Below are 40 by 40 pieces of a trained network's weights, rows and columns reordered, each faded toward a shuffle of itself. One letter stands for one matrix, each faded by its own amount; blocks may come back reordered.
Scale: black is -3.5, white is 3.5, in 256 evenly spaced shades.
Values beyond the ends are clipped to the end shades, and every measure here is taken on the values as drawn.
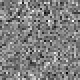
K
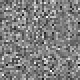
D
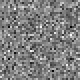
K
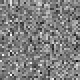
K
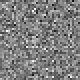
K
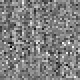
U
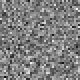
D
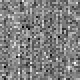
U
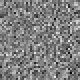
D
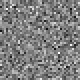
K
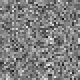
D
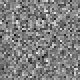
D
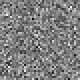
D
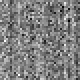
U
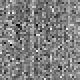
U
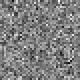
D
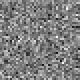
K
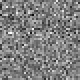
D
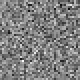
D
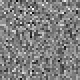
K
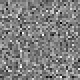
K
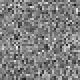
D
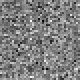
K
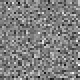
K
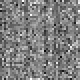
U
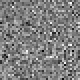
K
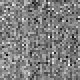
U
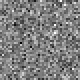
K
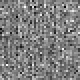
U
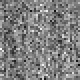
U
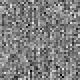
U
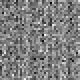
U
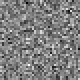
D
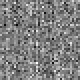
U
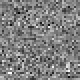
K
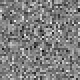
D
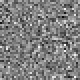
K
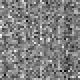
U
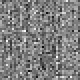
U
